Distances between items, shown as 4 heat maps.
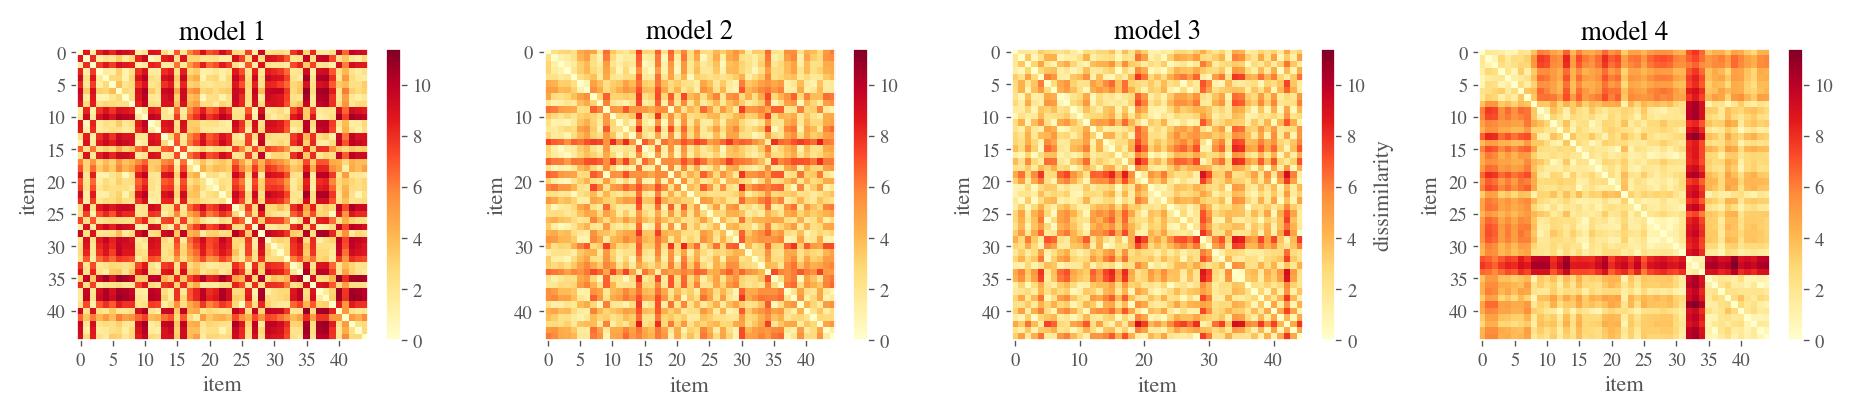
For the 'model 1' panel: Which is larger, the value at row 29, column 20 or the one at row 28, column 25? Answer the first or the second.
the second
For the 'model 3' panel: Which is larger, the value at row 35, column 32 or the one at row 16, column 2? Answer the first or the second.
the second
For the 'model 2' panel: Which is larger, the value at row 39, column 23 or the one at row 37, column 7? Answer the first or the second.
the second
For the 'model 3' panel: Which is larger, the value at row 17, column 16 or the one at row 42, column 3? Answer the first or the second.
the second
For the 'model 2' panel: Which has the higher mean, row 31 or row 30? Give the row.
30
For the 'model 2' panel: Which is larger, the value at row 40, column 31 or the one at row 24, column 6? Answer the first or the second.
the second
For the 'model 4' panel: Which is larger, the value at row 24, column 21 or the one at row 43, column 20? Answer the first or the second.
the second
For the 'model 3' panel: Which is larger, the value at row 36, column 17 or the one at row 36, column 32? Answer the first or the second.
the first
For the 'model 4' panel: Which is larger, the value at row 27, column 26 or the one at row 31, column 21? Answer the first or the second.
the second
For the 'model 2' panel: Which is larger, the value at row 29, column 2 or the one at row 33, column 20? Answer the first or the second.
the first
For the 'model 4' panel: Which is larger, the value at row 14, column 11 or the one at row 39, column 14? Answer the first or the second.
the second
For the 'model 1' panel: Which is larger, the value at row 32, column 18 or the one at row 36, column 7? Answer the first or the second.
the first
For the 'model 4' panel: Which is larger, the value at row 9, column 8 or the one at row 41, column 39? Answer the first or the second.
the first
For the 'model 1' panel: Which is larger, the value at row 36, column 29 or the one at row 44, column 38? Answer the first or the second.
the second
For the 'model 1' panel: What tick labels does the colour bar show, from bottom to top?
0, 2, 4, 6, 8, 10
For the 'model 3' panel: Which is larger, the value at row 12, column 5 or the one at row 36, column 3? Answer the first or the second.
the first
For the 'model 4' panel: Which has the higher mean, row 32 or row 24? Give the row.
32
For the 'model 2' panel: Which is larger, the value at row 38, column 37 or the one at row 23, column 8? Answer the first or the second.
the second
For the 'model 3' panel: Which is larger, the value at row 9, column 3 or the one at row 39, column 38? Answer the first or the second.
the second
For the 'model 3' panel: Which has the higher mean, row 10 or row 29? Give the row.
29
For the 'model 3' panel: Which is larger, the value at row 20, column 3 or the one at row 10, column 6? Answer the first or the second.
the first
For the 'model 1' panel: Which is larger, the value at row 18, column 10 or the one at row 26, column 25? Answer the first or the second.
the first
